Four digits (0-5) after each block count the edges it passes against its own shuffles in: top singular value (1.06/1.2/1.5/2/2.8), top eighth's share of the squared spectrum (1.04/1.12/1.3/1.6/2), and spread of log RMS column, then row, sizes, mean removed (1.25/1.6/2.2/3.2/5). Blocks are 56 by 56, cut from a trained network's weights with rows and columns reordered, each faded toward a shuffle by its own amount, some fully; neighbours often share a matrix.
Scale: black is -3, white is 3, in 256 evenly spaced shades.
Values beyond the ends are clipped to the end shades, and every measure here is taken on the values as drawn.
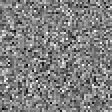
1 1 0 1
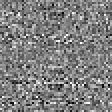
3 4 0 3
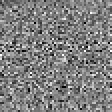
3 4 1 3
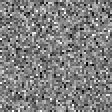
0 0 0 0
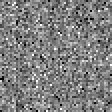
1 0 0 0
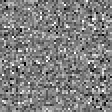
1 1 1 0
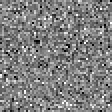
0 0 0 0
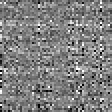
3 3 3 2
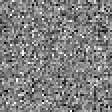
1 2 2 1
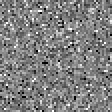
0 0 0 0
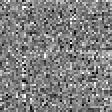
2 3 3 1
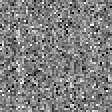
1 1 1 0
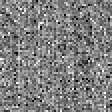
2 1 0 1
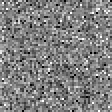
0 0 0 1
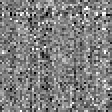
3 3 1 2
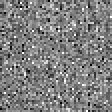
2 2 0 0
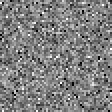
0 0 0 0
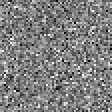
0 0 0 0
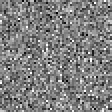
0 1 0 0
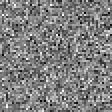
2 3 0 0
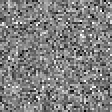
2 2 0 1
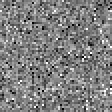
0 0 0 0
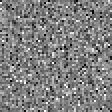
0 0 0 0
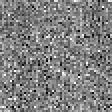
2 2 1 2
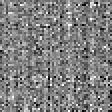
3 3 1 3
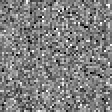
1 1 0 0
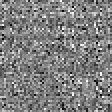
2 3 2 1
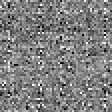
2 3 3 1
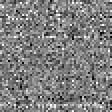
2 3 2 2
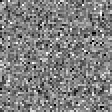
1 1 1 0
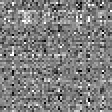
3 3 3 2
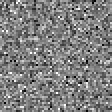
1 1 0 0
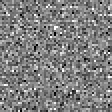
1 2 2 1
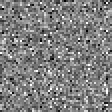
1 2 1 1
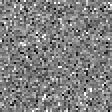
0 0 1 0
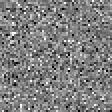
1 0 0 0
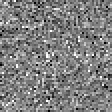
1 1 1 0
